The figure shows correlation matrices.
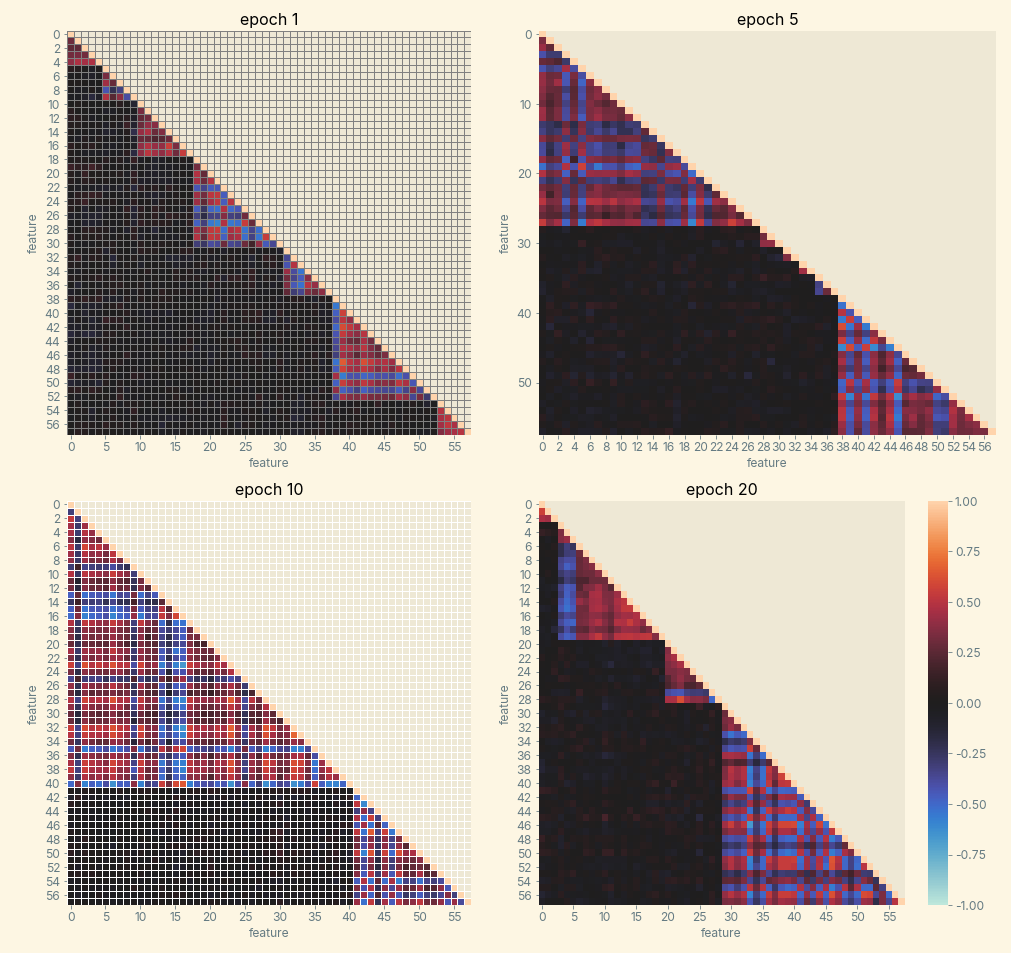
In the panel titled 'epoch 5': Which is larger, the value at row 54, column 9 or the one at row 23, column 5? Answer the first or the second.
the first
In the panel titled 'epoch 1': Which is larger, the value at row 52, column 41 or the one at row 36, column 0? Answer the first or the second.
the first
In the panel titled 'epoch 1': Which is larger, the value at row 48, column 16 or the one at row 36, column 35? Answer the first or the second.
the second
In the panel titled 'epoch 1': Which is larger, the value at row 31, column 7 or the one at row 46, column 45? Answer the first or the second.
the second
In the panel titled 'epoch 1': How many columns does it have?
58
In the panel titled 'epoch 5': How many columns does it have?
58
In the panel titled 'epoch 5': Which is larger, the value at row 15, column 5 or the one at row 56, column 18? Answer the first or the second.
the second
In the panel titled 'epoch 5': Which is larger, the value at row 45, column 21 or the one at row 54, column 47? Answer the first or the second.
the second
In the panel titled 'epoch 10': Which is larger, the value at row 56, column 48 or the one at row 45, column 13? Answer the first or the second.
the second
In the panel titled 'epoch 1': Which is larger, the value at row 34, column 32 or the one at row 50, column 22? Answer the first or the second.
the second
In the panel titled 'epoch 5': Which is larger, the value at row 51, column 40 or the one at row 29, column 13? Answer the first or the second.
the second
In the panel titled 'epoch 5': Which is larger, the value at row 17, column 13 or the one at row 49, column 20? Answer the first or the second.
the first
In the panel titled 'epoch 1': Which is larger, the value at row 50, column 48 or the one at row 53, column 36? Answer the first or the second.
the first
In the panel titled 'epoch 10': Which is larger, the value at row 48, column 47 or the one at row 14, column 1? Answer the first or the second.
the first
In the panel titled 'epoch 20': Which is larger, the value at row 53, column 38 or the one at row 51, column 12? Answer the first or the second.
the second
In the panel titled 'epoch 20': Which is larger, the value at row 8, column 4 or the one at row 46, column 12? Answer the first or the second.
the second
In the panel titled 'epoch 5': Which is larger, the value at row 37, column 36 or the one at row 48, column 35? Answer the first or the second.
the first
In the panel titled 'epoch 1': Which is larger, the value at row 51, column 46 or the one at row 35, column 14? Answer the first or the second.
the second
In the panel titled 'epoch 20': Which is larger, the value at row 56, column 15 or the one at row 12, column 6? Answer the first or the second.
the second
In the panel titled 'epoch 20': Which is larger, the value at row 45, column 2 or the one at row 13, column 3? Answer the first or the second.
the first
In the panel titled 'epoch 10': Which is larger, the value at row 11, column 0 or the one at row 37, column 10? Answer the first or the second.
the second
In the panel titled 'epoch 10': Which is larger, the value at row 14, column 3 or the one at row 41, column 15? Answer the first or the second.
the second
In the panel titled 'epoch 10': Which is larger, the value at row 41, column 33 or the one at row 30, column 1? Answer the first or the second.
the first
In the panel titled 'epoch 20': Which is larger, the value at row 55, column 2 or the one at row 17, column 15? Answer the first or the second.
the second
